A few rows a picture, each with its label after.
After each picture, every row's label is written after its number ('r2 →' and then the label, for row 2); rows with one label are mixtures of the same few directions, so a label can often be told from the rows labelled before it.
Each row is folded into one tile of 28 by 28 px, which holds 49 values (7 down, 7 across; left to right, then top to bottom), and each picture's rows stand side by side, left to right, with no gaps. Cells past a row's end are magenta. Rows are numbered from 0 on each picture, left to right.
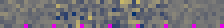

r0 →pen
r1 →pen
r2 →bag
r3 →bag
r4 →pen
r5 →pen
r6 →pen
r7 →bag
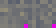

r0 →pen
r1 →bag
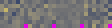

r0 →pen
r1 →pen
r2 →bag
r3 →bag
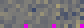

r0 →pen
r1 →pen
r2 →bag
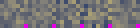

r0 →pen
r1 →bag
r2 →bag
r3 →bag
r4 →pen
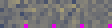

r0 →pen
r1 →pen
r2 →pen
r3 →bag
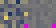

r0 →bag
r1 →bag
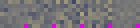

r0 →pen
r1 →pen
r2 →bag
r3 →bag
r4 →bag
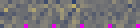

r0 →pen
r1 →pen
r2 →pen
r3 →bag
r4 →pen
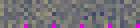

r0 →bag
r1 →bag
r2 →pen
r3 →bag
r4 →bag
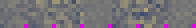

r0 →pen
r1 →pen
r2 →bag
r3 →bag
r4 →pen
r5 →pen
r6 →bag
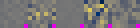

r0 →bag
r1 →bag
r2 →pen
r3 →pen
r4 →pen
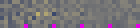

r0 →bag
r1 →bag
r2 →bag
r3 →bag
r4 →pen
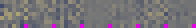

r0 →bag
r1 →pen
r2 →bag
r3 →bag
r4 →bag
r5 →bag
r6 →bag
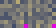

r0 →bag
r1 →bag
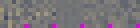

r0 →bag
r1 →bag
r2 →bag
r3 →bag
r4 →pen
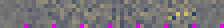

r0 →pen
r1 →pen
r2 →pen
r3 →pen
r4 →bag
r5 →pen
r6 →bag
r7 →pen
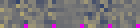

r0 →pen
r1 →pen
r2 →pen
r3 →pen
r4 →bag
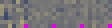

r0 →bag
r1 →bag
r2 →pen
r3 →bag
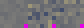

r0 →pen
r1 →bag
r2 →pen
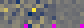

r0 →pen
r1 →pen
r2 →bag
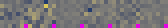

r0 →bag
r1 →pen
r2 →bag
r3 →pen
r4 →bag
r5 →bag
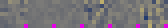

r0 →pen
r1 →pen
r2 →pen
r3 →pen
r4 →pen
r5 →bag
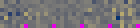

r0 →bag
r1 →bag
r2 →bag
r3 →pen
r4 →bag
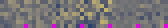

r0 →pen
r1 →bag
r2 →bag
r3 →pen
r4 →bag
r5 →bag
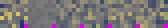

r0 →bag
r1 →pen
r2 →pen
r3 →bag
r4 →bag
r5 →pen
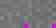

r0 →bag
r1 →bag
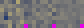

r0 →bag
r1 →bag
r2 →bag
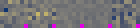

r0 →pen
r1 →bag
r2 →bag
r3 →bag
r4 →bag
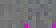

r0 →bag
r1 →bag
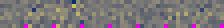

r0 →bag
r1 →pen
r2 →pen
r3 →bag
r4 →bag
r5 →pen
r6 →bag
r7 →pen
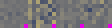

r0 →bag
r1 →bag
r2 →bag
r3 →pen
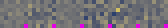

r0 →bag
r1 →bag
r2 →bag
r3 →bag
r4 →pen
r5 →bag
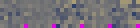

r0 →bag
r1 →bag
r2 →pen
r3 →bag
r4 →pen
